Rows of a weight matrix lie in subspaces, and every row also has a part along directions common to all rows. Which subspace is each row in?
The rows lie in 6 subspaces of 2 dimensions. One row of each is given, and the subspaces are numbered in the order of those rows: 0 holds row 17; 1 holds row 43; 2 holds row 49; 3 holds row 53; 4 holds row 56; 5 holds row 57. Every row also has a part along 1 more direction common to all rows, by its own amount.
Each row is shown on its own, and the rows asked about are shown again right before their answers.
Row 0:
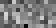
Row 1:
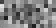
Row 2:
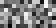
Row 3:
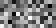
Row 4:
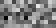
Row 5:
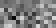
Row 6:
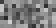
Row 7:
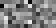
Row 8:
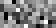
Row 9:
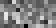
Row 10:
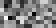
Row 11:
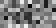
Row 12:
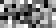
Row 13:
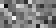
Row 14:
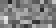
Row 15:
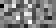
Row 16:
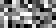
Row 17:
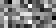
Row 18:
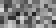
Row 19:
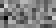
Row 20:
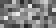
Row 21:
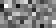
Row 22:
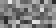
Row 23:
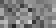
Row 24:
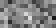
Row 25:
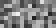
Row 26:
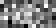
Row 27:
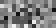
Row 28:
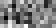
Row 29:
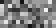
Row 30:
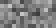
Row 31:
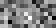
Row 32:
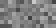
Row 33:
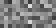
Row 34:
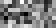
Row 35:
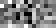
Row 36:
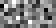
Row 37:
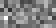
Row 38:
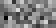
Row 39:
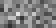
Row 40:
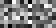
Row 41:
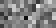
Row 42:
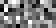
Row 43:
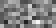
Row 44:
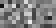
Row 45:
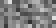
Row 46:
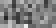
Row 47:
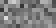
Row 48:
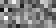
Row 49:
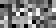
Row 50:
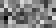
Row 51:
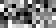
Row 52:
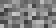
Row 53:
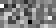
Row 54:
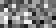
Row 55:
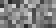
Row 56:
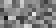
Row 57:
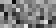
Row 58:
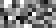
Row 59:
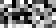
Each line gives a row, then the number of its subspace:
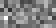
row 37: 3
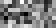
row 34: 2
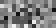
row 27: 2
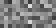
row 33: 0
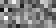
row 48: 3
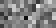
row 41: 5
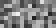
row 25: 1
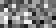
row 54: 1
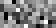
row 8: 5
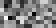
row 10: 4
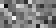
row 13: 4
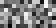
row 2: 1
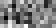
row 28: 5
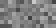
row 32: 0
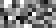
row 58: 4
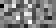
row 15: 3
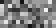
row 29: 2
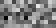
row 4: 5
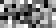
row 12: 2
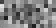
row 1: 2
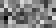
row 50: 3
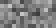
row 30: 2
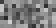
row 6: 2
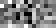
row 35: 3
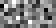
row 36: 3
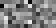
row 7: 4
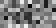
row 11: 1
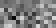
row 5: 4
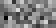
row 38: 5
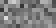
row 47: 3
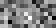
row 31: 0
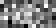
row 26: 2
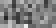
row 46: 5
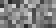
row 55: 3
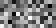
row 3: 0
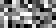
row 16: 0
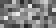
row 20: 1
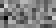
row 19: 3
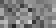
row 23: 2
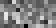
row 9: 5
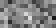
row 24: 0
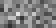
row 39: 4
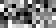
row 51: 5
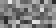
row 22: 1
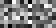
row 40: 0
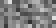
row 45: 0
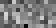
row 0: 5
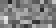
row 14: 1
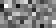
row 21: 4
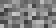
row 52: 1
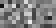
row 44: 3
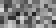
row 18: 4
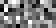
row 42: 3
